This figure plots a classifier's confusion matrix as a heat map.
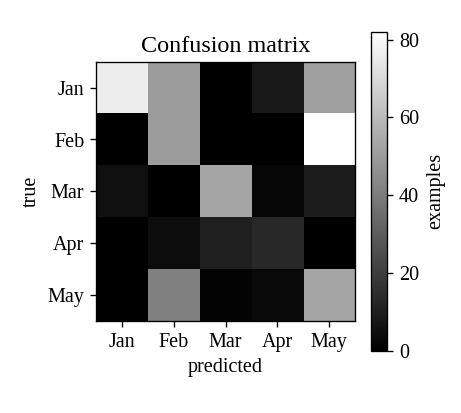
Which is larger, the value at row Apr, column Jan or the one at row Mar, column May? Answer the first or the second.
the second
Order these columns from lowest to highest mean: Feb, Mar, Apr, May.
Apr, Mar, Feb, May
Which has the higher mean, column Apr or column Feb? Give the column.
Feb
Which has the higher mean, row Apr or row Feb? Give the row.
Feb
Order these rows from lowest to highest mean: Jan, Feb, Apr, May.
Apr, May, Feb, Jan
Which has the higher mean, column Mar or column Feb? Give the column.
Feb
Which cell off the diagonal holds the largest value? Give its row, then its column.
Feb, May
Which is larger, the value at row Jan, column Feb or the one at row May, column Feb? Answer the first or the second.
the first
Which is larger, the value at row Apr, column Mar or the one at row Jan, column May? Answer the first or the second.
the second
